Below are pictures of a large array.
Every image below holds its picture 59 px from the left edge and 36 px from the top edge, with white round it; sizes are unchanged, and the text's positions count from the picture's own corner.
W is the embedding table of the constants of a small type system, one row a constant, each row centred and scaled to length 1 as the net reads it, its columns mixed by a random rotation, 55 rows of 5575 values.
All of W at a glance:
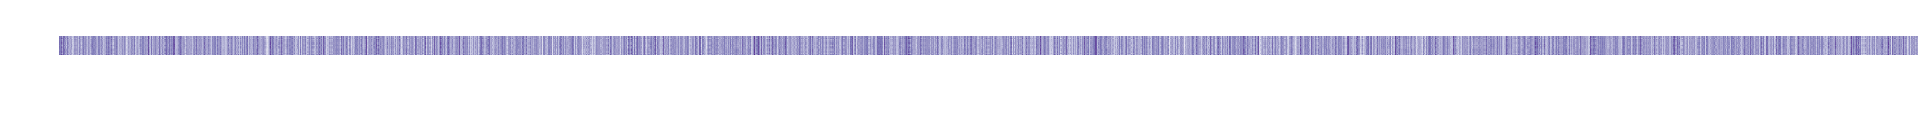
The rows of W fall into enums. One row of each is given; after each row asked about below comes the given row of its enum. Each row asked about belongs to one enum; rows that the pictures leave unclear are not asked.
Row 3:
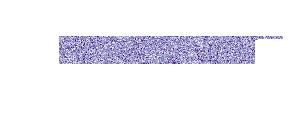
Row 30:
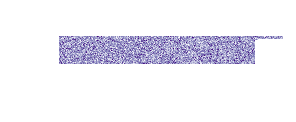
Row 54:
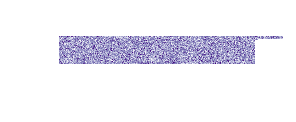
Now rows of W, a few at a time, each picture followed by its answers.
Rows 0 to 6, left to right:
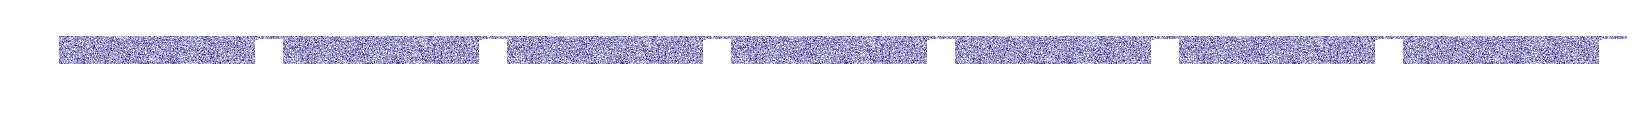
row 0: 54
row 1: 3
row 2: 3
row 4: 54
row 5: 3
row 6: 54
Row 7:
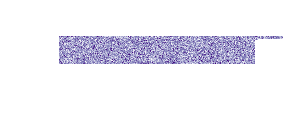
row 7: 54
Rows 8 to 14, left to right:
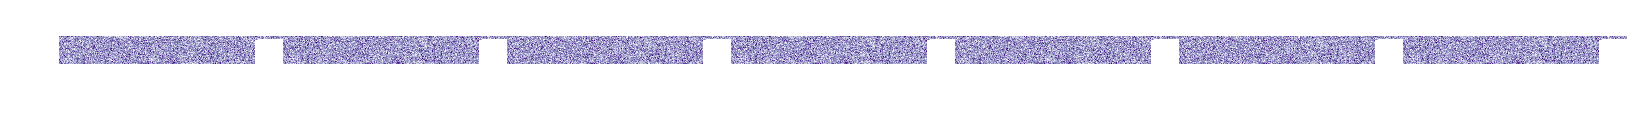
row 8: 54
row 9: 3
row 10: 30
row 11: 3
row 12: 54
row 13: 30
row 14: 3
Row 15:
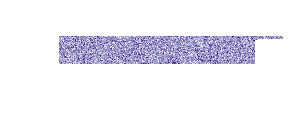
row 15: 3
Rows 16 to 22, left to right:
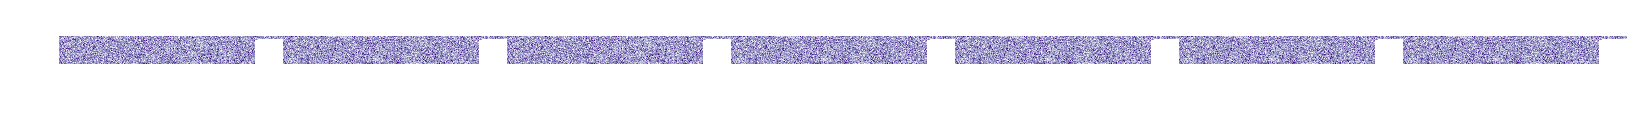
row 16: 30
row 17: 54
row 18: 30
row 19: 54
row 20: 54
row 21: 54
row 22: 54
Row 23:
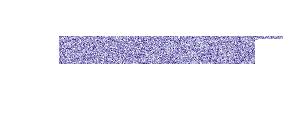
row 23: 30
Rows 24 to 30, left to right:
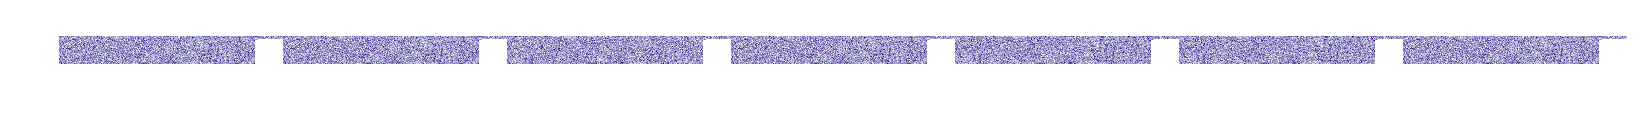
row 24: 30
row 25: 30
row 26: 54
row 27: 30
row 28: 3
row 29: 3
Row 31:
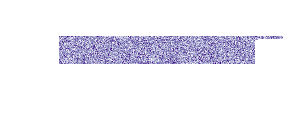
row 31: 54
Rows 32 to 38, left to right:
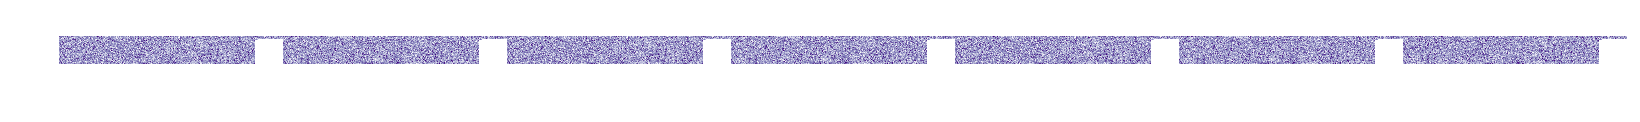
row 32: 30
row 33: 54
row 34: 30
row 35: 54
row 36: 30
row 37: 54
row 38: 3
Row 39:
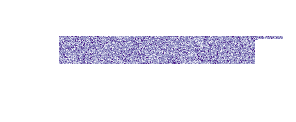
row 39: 3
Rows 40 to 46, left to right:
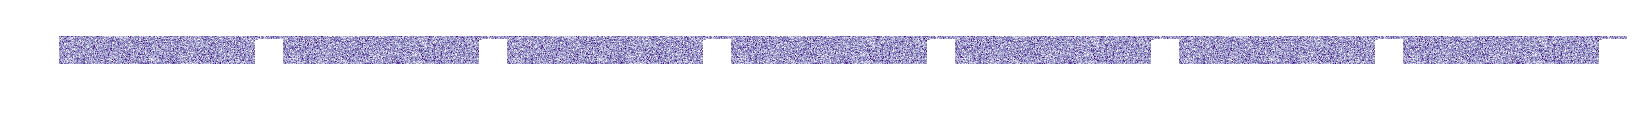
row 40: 54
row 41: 3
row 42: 54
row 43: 3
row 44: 3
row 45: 54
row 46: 3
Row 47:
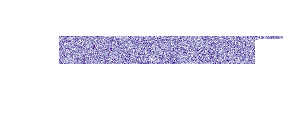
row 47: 54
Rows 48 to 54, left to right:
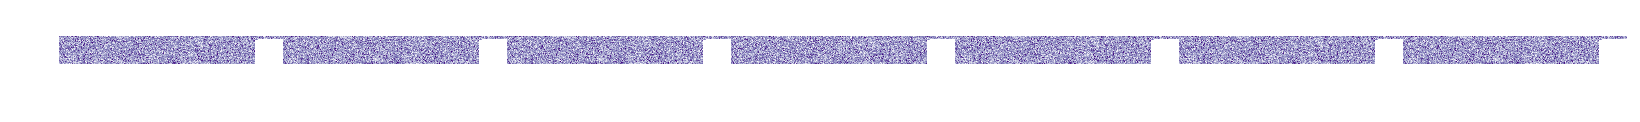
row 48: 3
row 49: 54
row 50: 54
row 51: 30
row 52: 3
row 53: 3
